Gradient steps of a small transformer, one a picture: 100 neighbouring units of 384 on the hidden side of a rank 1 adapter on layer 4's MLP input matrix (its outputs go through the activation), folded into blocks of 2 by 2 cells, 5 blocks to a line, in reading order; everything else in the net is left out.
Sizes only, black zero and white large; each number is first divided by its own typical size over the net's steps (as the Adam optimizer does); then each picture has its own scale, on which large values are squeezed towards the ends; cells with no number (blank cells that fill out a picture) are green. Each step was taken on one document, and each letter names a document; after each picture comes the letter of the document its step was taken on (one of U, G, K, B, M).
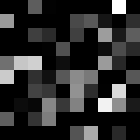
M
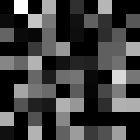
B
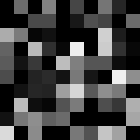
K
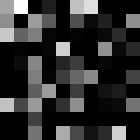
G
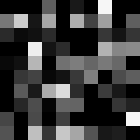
K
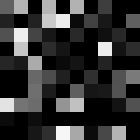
G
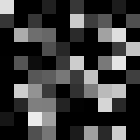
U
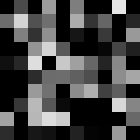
B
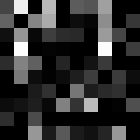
G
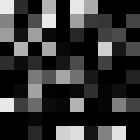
G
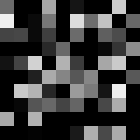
U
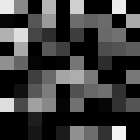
G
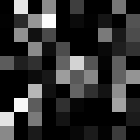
B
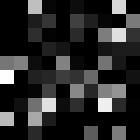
M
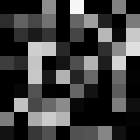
B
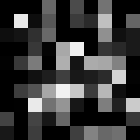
K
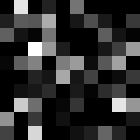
B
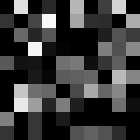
B
